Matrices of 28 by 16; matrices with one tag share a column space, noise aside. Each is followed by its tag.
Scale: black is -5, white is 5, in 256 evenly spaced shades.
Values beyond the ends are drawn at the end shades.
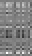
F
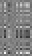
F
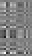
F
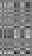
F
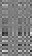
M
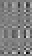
F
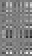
F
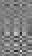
M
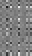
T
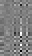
M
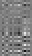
M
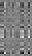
F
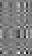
F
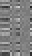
T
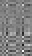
M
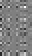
T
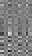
M
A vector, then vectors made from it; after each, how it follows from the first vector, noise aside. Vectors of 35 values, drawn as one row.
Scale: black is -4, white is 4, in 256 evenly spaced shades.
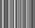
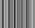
negated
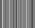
partly zeroed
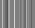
partly zeroed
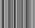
negated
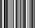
scaled up
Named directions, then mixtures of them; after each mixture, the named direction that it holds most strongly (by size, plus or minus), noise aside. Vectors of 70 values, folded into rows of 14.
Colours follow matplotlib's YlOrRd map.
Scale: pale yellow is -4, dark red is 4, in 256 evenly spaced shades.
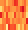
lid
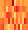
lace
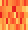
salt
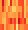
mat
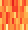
salt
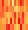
lace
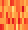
mat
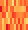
lace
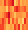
lace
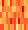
mat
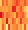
salt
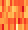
mat
